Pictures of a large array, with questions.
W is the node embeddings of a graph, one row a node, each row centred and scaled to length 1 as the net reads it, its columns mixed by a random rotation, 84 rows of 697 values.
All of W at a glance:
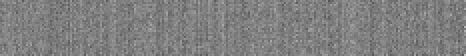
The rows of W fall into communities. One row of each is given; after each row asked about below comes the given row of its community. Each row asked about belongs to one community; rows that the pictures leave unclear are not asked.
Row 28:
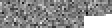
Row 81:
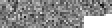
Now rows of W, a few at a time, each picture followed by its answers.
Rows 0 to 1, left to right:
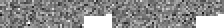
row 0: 81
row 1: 81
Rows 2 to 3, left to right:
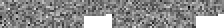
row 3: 28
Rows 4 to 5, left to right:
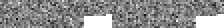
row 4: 28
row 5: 81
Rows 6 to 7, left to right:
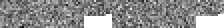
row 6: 81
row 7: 81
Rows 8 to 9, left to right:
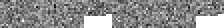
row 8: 81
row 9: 28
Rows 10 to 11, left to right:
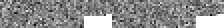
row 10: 28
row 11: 81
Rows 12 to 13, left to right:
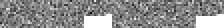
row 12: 81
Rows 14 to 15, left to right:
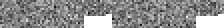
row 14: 81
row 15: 81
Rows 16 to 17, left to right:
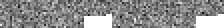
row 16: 28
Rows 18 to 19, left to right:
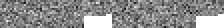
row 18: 28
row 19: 28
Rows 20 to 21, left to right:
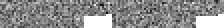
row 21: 28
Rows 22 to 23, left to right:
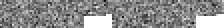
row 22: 28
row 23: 81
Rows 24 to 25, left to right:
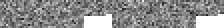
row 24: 81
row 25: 28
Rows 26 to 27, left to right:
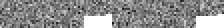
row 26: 81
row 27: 28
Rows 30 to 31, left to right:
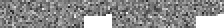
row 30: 28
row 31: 81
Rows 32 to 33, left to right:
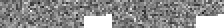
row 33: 81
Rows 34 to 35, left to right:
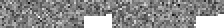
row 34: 28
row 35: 81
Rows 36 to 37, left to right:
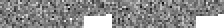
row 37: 28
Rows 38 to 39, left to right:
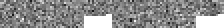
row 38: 81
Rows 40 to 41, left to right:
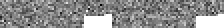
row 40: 81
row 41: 28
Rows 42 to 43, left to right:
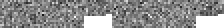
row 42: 81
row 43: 81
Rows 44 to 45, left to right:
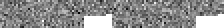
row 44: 28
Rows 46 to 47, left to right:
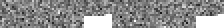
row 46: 81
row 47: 81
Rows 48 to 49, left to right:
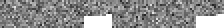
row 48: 28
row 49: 81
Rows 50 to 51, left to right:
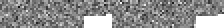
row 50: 28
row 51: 81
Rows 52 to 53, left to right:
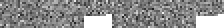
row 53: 28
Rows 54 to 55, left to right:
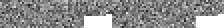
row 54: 28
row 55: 81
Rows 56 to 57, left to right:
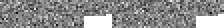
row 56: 28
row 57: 28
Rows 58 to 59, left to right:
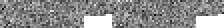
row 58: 81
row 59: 81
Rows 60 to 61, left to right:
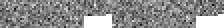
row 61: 81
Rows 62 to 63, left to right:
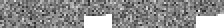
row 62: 81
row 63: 81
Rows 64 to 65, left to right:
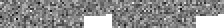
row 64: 28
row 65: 81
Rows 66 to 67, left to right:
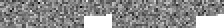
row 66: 28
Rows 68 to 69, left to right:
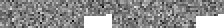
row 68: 81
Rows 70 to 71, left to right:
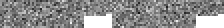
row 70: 28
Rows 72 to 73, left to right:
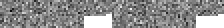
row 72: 28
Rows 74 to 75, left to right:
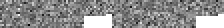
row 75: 28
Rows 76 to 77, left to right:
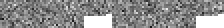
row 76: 81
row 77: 28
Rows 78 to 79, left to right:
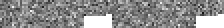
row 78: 28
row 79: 81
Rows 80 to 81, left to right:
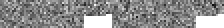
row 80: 81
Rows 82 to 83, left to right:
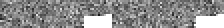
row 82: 81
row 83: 81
